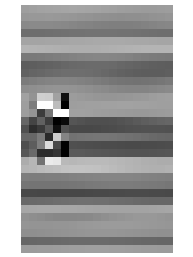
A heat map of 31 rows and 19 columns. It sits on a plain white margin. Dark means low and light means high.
The middle left is the roughest part. In the middle left lies a patch that is rougher than the rest. The grain runs across in streaks. Overall the values sit about 50% of the way up the scale.
